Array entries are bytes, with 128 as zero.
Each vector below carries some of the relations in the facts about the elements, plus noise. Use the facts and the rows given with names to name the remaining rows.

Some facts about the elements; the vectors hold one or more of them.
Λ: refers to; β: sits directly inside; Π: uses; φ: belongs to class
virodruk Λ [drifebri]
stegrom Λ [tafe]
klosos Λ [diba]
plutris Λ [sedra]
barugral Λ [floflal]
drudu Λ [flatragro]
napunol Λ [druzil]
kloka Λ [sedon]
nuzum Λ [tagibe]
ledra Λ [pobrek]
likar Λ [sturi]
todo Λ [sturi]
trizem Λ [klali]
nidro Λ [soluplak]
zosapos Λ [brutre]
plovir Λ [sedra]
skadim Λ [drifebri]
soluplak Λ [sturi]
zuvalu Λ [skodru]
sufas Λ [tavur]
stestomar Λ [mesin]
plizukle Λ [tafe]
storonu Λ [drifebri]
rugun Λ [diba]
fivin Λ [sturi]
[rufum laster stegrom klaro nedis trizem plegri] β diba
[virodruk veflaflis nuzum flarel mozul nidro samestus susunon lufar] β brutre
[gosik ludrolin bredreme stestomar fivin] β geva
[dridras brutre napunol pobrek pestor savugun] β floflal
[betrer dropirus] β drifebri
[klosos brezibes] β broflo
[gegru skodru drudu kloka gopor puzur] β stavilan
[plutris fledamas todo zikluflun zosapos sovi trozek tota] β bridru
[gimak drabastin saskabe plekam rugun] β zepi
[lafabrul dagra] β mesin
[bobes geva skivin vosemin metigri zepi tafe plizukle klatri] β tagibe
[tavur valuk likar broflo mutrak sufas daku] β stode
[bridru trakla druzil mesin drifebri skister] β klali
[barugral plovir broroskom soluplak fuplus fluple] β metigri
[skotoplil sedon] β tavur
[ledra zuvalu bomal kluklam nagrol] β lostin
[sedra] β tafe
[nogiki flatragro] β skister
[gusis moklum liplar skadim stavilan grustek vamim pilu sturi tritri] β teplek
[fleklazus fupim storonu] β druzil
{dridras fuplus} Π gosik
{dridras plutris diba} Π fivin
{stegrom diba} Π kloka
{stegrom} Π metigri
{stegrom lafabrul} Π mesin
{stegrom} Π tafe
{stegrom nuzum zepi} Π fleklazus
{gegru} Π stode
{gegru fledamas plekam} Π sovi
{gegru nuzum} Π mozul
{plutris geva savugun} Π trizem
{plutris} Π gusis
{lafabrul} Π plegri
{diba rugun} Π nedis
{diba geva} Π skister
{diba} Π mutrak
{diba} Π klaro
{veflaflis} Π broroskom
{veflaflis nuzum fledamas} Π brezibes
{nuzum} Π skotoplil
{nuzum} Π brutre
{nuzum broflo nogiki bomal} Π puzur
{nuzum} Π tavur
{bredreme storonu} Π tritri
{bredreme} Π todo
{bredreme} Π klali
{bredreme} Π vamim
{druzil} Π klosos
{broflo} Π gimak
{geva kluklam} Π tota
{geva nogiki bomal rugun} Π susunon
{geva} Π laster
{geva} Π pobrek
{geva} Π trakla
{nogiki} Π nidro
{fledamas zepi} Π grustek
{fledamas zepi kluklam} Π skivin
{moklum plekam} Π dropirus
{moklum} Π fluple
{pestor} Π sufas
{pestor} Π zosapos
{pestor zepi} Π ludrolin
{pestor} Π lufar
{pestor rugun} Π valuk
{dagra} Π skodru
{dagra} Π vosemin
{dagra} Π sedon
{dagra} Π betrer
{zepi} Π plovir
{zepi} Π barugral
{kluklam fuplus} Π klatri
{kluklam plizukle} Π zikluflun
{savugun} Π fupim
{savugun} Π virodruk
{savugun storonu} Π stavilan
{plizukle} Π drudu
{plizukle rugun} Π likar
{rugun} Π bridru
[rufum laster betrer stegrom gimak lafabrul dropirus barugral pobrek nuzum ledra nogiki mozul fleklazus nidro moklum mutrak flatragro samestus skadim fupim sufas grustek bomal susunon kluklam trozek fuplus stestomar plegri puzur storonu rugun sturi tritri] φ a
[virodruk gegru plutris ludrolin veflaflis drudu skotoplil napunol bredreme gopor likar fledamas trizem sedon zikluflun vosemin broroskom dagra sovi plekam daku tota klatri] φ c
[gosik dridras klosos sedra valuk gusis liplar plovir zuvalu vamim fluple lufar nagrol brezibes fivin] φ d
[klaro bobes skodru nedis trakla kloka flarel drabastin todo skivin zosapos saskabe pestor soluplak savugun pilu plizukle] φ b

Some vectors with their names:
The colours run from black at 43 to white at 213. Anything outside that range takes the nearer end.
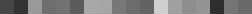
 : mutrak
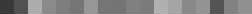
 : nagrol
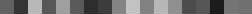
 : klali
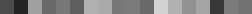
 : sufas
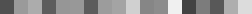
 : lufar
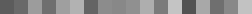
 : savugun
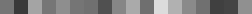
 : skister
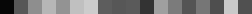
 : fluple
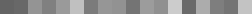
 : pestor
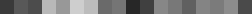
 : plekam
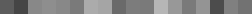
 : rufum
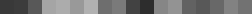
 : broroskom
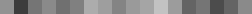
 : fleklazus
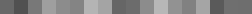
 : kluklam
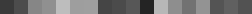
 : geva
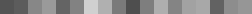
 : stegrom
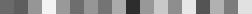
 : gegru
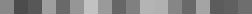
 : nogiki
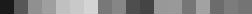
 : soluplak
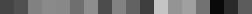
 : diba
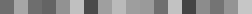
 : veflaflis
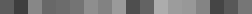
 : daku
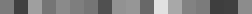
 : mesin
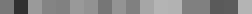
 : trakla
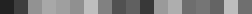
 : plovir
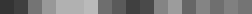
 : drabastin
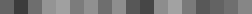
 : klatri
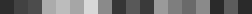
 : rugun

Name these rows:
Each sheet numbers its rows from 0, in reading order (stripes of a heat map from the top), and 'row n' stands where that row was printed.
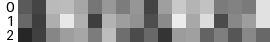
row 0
pilu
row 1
puzur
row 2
gosik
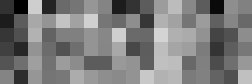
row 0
klosos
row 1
fivin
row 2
likar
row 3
skotoplil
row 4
floflal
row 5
zosapos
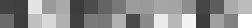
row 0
vamim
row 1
drudu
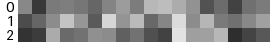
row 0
fupim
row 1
sturi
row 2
broflo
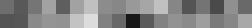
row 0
dropirus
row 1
plizukle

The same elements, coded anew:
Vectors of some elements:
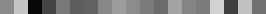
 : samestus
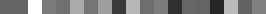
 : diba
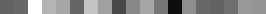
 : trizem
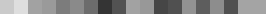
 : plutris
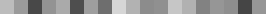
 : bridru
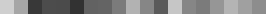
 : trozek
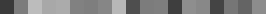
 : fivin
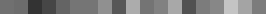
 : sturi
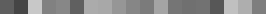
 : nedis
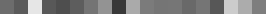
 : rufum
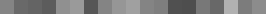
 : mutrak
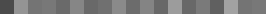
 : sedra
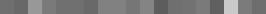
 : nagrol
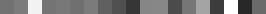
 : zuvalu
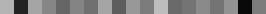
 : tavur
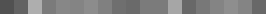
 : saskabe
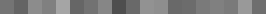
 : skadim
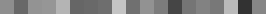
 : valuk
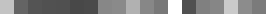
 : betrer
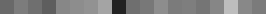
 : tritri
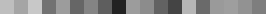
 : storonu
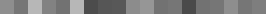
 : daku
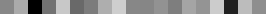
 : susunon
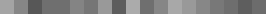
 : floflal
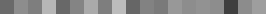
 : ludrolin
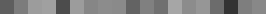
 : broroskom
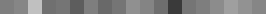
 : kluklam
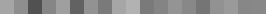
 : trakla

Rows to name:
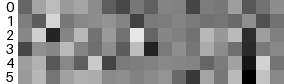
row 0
rugun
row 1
lostin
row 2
lufar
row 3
plovir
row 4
napunol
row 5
virodruk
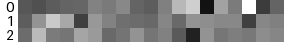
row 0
skodru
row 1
plekam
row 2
dridras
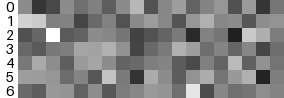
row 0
brezibes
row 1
fledamas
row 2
stegrom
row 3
teplek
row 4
savugun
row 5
klali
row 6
vosemin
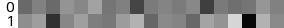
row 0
gopor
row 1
nidro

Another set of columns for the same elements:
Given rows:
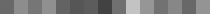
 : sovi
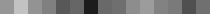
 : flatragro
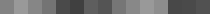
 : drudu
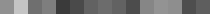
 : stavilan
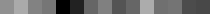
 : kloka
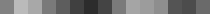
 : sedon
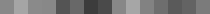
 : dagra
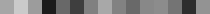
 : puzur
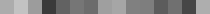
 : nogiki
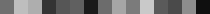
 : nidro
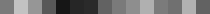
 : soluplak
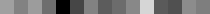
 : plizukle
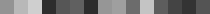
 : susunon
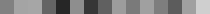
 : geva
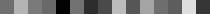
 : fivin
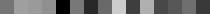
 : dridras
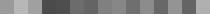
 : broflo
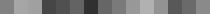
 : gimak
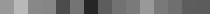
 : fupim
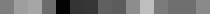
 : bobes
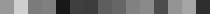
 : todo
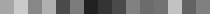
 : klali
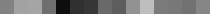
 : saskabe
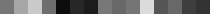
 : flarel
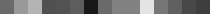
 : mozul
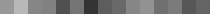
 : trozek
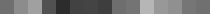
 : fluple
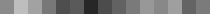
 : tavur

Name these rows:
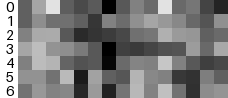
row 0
brutre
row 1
gegru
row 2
sedra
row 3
drifebri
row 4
pobrek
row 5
plutris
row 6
fuplus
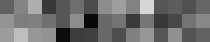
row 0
nuzum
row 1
storonu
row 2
trakla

